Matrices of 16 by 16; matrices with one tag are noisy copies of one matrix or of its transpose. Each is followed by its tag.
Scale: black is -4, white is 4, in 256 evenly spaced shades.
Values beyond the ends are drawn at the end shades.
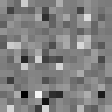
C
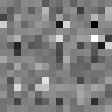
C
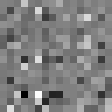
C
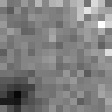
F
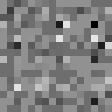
C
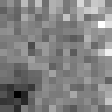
F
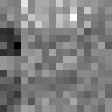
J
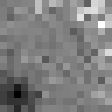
F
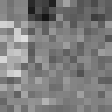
J
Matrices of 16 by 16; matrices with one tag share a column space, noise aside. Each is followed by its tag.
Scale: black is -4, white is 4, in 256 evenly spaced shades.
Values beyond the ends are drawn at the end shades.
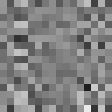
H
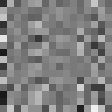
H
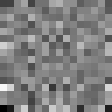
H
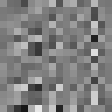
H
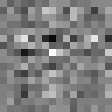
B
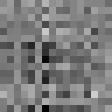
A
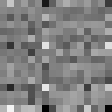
H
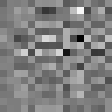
B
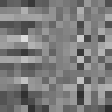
H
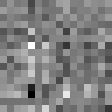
A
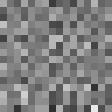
H
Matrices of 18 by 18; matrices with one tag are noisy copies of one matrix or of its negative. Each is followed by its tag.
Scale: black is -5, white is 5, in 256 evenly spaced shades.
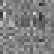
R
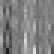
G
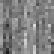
G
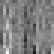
G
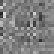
R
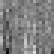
G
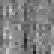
G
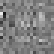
R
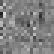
R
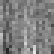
G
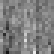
G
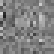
R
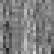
G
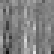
G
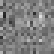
R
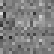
R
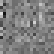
R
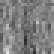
G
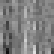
G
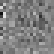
R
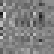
R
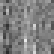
G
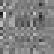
R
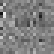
R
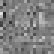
R
